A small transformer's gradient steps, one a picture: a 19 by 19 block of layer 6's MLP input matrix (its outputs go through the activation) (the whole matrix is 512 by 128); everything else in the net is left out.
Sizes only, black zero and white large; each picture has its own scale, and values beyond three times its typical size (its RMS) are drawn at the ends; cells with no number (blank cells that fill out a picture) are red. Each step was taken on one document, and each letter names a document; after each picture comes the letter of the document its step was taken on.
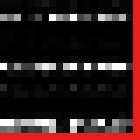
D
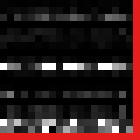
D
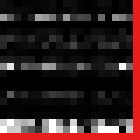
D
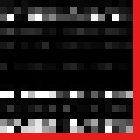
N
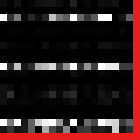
D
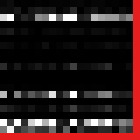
N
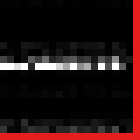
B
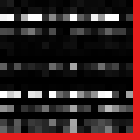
N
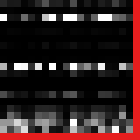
D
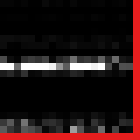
B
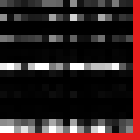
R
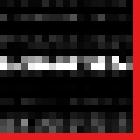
B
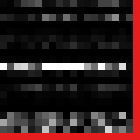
R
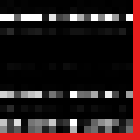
N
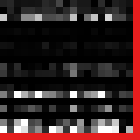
N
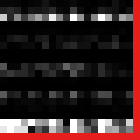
D
